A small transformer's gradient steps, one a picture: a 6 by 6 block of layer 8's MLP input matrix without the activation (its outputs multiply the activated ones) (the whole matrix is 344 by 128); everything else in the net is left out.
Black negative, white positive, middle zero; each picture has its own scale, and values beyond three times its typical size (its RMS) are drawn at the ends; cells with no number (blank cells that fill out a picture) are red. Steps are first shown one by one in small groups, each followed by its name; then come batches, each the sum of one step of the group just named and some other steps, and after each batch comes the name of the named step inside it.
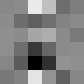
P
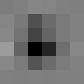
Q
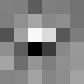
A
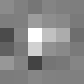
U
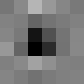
Q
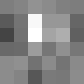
U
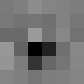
Q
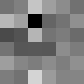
A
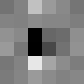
A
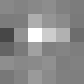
U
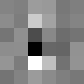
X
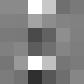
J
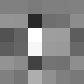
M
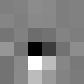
X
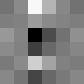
J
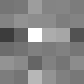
M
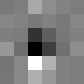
X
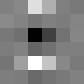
J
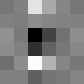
J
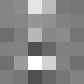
J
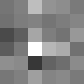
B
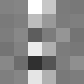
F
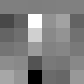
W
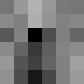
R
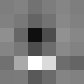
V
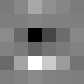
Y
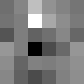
R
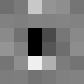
V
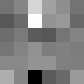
W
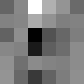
R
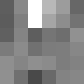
B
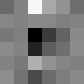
R
